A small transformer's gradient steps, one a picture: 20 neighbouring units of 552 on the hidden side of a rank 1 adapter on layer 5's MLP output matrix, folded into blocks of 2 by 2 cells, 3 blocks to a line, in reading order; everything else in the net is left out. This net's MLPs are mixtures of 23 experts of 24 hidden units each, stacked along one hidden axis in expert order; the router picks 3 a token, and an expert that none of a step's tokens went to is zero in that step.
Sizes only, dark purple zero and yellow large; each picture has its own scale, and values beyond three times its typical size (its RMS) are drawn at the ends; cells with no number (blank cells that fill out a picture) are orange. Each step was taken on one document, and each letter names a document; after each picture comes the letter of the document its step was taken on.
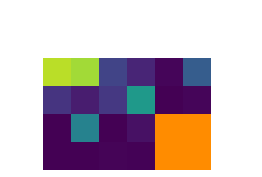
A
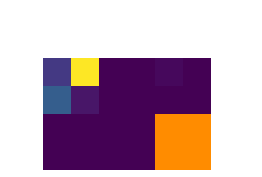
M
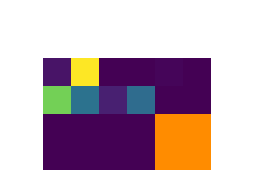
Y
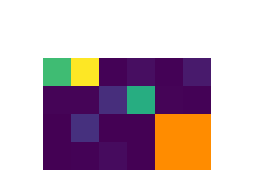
A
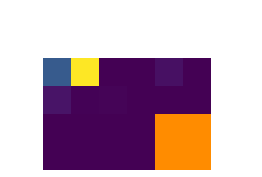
M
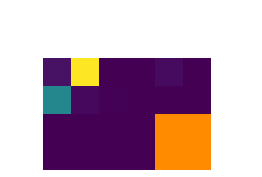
M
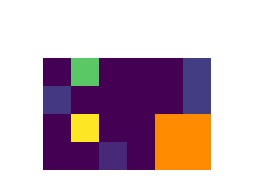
Y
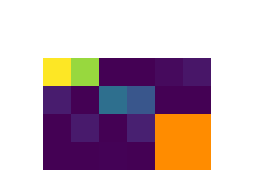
A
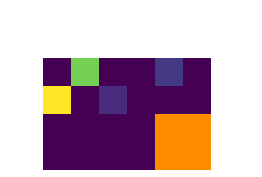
Y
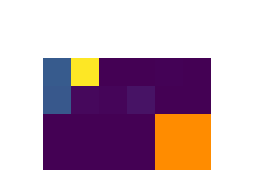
M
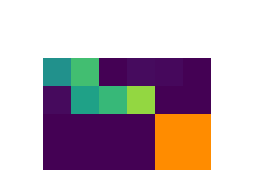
A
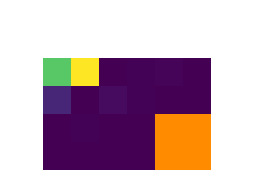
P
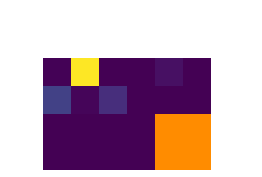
M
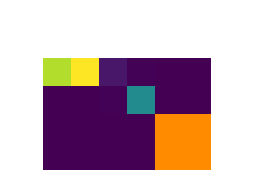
A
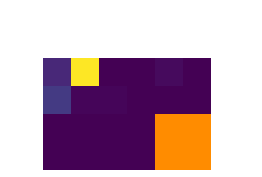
M
